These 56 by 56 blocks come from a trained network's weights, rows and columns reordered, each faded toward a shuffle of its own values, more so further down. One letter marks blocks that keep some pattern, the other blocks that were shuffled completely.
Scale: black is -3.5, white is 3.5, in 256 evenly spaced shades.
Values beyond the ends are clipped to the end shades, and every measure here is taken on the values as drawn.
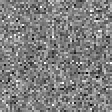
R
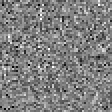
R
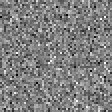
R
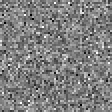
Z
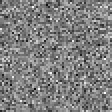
Z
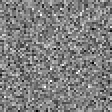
Z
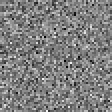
Z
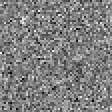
R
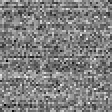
R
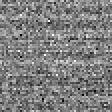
R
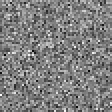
Z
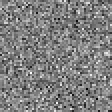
Z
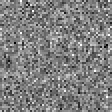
R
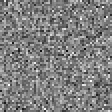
R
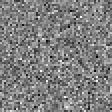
R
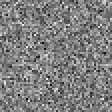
Z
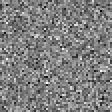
Z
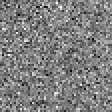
R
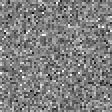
Z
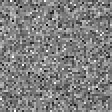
Z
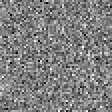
Z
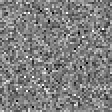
Z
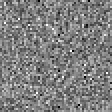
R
